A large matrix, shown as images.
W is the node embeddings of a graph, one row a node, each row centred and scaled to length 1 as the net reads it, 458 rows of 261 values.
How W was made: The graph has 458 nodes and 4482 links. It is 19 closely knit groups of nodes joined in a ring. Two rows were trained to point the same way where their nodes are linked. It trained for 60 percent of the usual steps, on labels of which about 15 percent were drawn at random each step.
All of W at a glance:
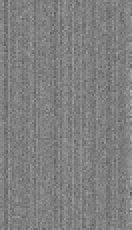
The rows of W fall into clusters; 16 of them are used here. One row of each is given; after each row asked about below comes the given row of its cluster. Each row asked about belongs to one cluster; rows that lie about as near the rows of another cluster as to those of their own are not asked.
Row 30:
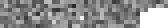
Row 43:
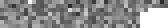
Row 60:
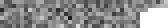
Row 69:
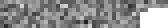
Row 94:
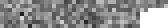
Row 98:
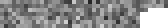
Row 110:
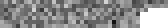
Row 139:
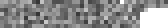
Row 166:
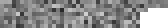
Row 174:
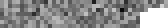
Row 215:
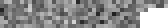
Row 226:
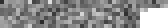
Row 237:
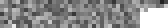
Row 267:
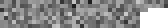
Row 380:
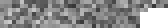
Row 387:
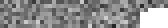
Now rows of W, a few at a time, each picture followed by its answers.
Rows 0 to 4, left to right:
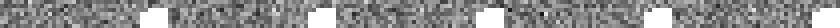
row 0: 60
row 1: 94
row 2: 43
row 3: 30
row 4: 226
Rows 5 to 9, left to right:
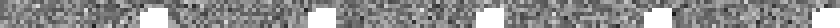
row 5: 110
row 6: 110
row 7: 166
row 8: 387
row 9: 94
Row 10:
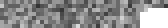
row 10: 43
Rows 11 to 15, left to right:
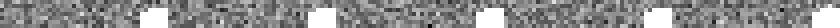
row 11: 60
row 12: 166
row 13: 30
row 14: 94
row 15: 380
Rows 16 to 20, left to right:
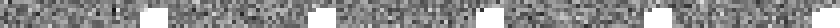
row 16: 69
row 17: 174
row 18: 110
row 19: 30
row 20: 110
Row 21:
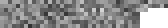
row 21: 226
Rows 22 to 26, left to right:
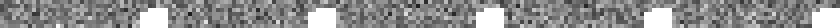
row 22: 110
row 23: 43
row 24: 267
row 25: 98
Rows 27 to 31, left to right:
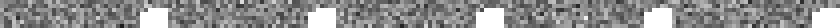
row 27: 30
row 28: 174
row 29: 387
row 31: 30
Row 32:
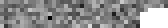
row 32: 98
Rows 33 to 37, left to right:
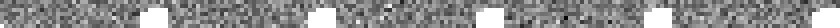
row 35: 43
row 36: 166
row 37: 98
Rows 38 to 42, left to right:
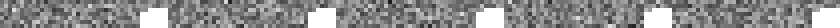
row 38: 237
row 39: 174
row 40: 226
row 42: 43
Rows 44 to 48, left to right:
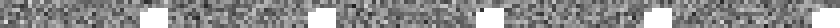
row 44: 60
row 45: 43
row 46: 237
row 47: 139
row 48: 237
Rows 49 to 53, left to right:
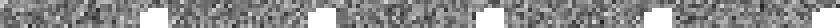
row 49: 94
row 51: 94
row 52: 139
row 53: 387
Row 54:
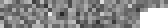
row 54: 139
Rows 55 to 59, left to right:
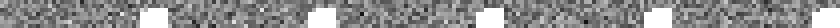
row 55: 226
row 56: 139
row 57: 69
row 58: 174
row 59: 387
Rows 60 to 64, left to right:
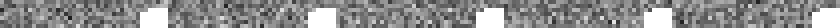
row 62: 30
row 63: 43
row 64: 94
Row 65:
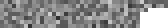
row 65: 387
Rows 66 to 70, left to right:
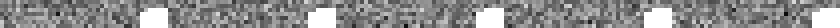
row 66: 98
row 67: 94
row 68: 166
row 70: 380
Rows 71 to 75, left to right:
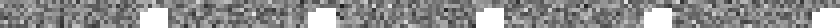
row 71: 166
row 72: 43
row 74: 43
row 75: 30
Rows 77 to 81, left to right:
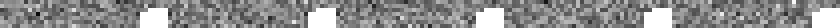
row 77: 226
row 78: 174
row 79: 387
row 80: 174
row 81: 69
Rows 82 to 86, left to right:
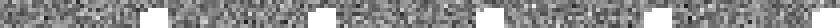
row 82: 174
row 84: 215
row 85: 43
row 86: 166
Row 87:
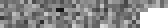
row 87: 166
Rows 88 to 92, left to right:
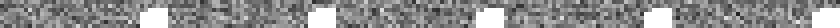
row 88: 60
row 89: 215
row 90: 43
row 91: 98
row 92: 69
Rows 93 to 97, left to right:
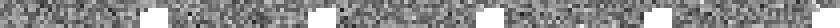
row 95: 380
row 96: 30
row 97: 69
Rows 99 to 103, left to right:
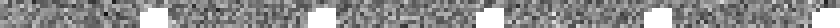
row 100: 110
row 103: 94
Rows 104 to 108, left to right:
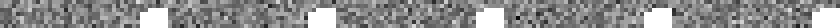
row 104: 94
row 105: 94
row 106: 267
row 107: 94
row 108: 226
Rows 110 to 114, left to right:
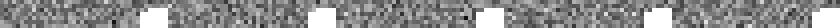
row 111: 166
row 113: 30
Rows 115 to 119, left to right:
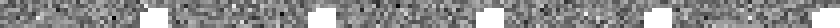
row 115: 174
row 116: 98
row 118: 267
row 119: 380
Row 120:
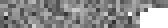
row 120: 237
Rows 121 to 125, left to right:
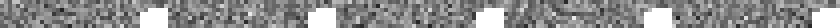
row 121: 237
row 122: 166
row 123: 139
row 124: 237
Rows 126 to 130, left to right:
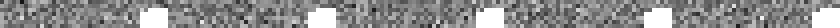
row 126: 267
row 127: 43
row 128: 110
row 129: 267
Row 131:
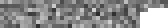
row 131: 98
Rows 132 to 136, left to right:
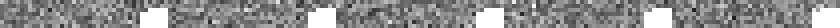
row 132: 174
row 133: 387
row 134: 94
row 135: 43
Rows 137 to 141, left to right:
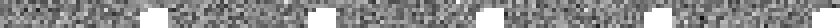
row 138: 267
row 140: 174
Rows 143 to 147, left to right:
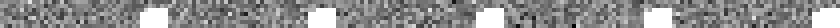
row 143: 139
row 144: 226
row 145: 226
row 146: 43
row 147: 30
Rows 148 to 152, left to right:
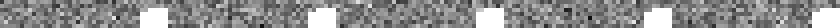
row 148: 267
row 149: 166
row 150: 69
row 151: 139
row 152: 166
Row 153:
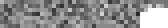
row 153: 98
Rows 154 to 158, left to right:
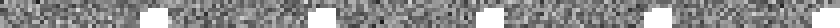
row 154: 226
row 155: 226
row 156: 174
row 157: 139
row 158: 60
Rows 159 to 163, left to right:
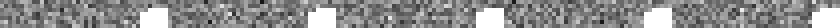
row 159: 166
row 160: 30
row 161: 43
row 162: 110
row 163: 139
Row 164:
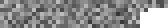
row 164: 267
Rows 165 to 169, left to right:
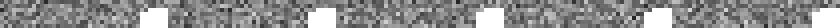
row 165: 387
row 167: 380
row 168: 387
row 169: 380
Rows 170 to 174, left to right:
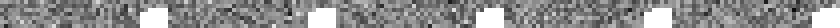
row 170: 98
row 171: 60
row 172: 30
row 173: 110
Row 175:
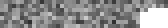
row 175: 237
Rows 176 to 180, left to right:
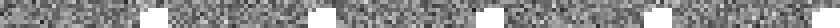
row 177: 267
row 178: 110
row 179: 380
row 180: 226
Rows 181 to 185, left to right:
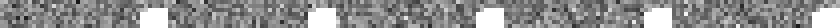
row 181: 166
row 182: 166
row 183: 98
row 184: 215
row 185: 174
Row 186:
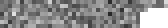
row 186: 174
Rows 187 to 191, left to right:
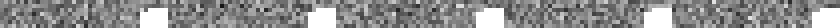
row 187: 94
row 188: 174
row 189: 43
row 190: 110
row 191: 43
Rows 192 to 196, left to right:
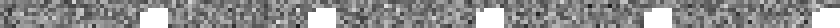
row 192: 98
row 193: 139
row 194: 387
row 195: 380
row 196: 43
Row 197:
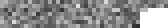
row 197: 226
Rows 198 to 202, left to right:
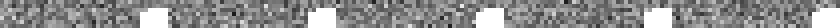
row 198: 380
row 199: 30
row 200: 226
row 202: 98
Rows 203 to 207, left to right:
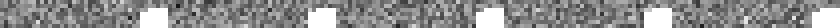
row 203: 139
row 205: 98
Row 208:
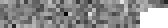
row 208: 215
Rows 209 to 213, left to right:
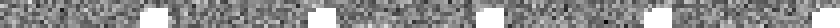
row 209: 139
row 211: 215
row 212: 60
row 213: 60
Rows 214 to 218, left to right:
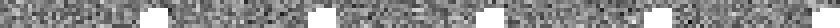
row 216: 387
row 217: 30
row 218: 267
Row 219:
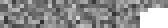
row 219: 380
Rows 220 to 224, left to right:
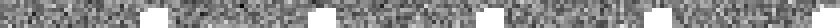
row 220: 215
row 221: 380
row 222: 43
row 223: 69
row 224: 110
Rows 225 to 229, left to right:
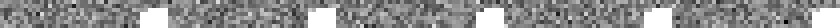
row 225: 226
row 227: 387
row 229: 166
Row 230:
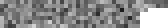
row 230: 215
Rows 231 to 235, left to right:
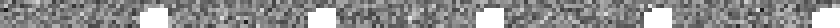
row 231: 267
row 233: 94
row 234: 174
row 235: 139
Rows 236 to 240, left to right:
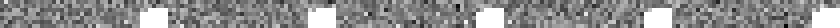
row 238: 215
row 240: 139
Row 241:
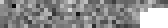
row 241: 237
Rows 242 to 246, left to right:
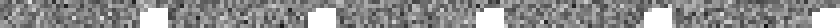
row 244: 94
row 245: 139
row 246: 94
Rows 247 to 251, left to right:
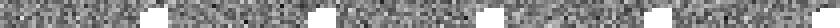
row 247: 166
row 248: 139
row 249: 237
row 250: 98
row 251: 94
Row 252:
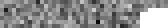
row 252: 139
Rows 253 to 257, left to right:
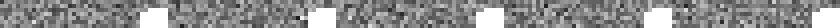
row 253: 226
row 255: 237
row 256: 60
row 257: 166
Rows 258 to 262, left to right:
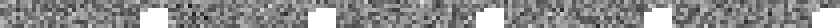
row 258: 226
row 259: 267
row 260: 166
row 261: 174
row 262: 69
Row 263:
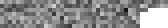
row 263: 98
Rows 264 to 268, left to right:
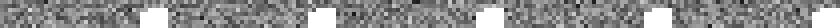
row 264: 380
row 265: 387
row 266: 60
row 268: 98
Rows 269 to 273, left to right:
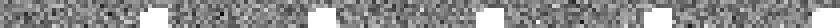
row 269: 30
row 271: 43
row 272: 43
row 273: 43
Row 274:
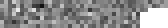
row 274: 174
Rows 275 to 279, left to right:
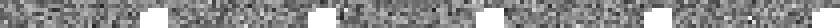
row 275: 166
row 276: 226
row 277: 69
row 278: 226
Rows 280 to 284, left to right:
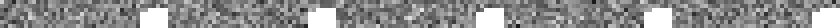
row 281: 237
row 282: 94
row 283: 215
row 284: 30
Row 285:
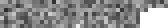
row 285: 30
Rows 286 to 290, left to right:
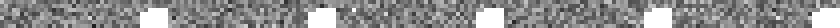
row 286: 237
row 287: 226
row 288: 226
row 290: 60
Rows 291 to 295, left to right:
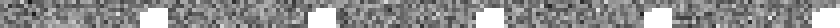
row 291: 380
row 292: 174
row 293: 94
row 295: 166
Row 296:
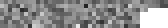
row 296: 237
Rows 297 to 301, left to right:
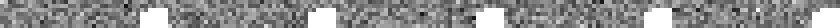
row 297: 30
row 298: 30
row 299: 380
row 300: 98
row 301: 139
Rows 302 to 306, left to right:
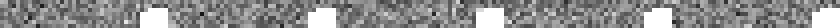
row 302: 174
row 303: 267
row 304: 69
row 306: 30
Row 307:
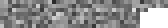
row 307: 30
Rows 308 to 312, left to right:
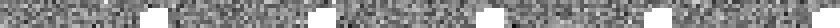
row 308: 226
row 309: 94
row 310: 237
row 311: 380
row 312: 69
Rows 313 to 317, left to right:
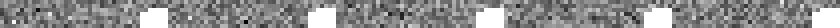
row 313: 94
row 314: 267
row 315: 237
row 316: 380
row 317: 267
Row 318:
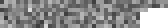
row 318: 226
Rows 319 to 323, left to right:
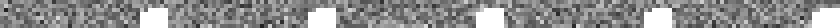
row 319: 30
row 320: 139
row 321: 380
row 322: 30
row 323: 139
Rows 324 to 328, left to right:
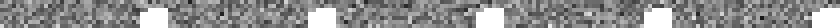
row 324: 267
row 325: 267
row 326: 380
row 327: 226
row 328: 267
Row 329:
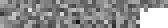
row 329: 226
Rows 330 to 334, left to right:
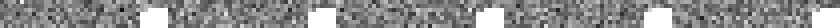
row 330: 215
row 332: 30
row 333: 166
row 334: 43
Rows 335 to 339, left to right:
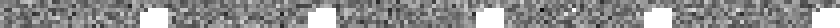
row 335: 30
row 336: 380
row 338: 267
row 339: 387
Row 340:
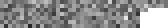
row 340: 267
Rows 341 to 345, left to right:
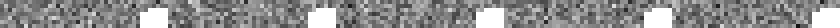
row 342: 166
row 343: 166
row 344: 380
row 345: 30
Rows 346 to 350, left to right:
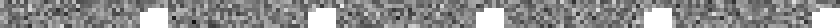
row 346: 60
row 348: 30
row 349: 267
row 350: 215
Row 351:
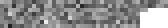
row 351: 380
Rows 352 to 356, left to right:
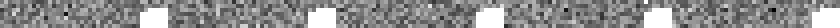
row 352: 174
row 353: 30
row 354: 267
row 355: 139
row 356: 43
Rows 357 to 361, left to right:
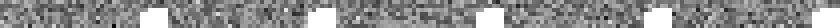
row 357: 43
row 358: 43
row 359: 380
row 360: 98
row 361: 237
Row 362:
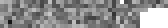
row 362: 380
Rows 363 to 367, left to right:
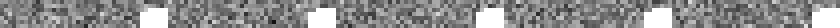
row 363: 215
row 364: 237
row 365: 174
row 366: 110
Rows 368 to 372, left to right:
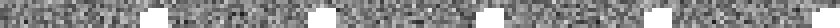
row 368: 94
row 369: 166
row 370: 226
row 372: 237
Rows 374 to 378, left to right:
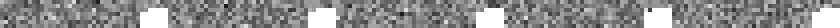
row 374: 215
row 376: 237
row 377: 267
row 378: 110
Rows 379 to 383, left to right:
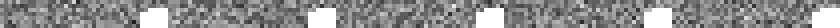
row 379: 98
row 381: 387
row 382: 60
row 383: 267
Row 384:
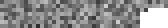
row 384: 267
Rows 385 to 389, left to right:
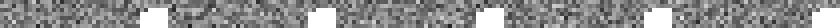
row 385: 267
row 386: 387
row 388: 166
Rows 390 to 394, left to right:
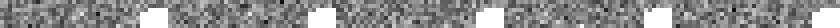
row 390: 94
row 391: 267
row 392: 110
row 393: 60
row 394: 166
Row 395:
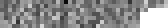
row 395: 110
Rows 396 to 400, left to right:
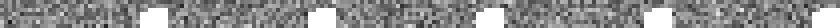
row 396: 98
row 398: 226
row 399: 380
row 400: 98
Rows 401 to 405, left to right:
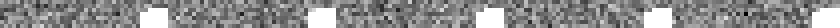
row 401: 43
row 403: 43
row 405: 98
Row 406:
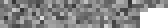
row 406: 380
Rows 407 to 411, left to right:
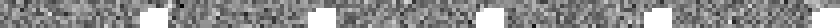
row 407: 237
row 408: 237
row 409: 60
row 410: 94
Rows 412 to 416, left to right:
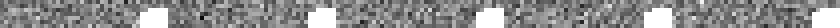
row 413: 166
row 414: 139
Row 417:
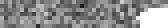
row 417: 98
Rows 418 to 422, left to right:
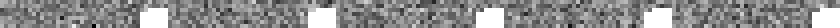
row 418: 226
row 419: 237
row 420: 30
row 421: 43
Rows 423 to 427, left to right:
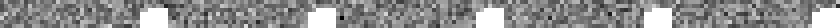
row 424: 110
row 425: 69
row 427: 387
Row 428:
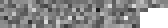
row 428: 69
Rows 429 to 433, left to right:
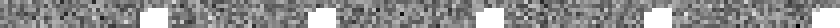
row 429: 174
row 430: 166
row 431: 69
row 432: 166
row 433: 226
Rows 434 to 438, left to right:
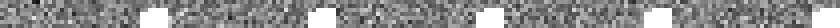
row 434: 139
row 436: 387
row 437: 43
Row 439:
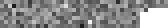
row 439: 387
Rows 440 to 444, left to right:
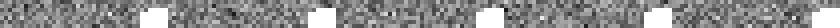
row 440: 267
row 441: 237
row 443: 174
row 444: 267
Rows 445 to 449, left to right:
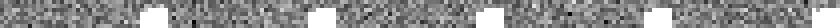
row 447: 267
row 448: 237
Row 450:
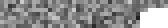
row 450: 139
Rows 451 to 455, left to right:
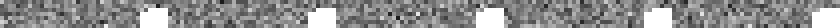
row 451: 215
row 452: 387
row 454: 215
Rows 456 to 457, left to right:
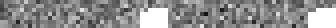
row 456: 110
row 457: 69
